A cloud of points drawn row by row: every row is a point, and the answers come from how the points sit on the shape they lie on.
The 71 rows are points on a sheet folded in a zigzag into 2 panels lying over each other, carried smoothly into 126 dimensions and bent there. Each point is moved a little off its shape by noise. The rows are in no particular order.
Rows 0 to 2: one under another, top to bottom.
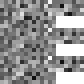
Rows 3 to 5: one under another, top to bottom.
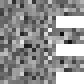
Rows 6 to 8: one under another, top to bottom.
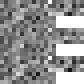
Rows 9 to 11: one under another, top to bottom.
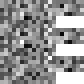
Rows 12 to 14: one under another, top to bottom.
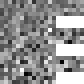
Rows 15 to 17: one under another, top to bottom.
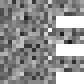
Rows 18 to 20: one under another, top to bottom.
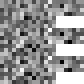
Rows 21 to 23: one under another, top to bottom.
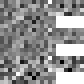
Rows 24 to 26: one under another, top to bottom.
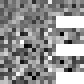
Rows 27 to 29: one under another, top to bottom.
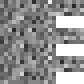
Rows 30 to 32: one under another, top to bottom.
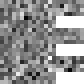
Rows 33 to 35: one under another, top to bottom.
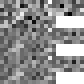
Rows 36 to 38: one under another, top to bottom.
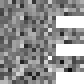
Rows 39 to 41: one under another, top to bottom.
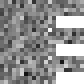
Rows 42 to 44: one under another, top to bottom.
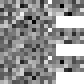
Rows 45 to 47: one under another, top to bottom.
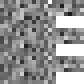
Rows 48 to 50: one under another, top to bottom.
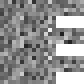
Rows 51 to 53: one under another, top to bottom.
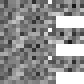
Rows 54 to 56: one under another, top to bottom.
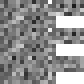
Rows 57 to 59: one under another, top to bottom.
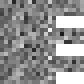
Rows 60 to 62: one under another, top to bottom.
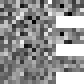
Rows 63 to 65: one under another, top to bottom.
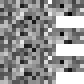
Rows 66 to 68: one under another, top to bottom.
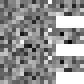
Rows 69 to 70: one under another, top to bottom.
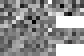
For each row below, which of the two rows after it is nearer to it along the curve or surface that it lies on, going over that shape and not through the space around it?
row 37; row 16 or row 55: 55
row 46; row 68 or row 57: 68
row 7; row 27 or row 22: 27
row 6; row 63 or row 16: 16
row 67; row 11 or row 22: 11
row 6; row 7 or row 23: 23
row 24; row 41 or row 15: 41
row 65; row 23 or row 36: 23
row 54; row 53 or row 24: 24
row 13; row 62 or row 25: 25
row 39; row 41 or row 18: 41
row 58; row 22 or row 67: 67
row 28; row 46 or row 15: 46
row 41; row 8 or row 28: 28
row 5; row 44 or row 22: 44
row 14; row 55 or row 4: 4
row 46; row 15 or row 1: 1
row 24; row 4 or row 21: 21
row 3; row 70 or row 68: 68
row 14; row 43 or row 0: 0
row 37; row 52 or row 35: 35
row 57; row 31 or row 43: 31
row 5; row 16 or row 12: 12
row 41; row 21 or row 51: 21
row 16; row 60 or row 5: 60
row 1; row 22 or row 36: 36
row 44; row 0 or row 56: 0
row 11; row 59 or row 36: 59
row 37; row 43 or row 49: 43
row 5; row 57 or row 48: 48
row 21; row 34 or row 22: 34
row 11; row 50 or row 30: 30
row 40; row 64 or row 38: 38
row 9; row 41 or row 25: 25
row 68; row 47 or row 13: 47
